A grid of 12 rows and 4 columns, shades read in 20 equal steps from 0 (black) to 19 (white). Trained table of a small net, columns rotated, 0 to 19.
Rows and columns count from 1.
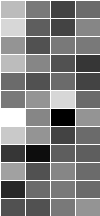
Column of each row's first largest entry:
1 1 1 1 1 3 1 1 3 1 3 4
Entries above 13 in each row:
1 1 0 1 0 1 1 1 0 0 0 0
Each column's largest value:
19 11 16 11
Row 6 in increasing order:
8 9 11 16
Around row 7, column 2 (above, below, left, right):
11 11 19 0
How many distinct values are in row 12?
3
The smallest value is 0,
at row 7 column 3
